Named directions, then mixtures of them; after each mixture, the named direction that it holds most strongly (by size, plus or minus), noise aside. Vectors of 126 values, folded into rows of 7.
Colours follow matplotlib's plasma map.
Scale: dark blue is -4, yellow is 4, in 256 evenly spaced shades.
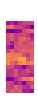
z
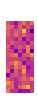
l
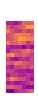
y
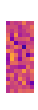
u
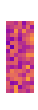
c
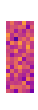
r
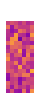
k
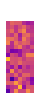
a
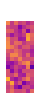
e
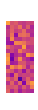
u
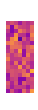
k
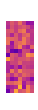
a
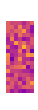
u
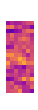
z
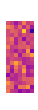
l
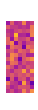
u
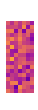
c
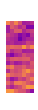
y
